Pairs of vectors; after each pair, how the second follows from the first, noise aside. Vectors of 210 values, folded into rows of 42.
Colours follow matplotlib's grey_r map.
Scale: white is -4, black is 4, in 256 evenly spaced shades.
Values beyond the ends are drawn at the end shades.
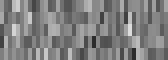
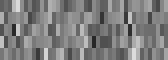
sign-scrambled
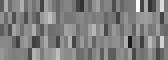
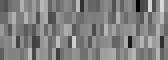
sign-scrambled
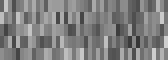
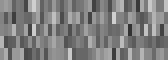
shuffled
